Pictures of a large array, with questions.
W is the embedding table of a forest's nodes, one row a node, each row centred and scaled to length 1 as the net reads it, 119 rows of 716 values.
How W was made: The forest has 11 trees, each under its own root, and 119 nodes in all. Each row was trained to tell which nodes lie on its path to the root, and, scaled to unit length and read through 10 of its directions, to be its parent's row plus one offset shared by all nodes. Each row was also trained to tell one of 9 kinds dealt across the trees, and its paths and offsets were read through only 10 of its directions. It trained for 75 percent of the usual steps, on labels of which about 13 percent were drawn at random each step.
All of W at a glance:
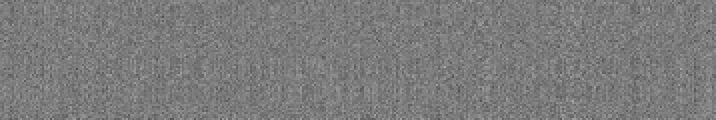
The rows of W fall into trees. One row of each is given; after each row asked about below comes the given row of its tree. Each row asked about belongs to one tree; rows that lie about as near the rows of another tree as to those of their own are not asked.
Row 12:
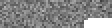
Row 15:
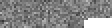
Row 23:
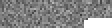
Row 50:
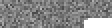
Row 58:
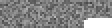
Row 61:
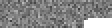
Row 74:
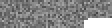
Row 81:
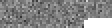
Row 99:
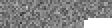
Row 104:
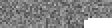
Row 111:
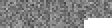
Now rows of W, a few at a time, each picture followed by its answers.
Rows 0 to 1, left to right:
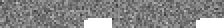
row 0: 50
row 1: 15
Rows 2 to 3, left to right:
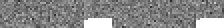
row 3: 81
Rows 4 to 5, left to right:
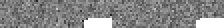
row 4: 81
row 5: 58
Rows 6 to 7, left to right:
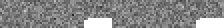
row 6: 12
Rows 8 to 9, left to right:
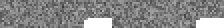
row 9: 74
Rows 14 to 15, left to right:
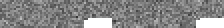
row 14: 58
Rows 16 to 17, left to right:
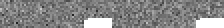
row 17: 99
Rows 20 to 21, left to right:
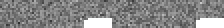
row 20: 74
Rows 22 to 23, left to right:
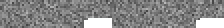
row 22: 23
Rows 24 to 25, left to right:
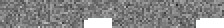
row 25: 15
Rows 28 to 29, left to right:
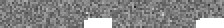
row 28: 15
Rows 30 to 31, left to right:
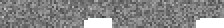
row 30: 99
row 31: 61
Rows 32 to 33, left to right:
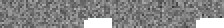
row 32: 99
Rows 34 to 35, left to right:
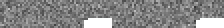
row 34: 61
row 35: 12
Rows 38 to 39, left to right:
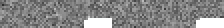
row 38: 81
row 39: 74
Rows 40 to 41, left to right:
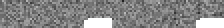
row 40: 58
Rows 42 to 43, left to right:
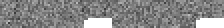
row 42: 74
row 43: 15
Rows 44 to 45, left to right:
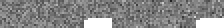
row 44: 81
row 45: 15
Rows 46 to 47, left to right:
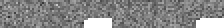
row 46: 12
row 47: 23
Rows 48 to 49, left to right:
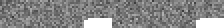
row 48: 61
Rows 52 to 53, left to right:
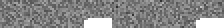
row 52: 58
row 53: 15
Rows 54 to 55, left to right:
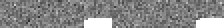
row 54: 81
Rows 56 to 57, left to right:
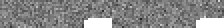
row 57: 81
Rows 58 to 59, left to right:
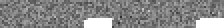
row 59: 74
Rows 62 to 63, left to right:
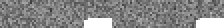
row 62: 99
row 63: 58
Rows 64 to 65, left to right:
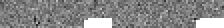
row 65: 58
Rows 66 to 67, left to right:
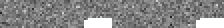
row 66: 12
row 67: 12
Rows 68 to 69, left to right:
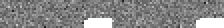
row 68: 12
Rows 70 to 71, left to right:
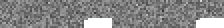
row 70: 104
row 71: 58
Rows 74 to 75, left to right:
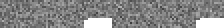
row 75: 23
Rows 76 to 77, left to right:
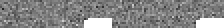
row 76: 74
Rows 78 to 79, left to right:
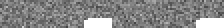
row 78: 12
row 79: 50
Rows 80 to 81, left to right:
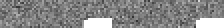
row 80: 61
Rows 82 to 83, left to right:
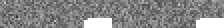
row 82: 58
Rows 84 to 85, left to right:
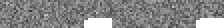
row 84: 81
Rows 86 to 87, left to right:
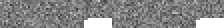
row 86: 12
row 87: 15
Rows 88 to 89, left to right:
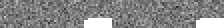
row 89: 12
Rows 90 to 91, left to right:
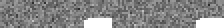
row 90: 58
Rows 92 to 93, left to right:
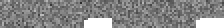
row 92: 12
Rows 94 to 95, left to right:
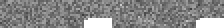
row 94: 15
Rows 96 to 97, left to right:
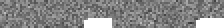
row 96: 50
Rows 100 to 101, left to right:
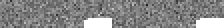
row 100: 58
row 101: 12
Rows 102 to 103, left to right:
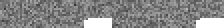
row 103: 74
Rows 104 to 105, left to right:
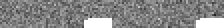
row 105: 58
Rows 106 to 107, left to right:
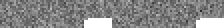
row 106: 81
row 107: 81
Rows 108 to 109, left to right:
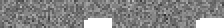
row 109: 58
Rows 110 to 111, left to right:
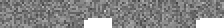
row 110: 15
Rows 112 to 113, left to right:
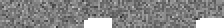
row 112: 12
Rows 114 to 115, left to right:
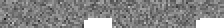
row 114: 81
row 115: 81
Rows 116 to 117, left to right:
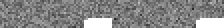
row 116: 15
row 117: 81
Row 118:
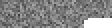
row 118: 74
